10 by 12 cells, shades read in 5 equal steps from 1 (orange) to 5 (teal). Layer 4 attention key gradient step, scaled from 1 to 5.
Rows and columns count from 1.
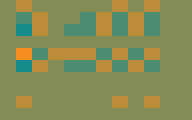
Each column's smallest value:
3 1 2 2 2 2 2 2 2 2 3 3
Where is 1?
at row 5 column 2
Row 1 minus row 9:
0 0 0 0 0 0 0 0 0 0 0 0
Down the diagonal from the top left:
3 4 2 3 2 4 3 3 3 3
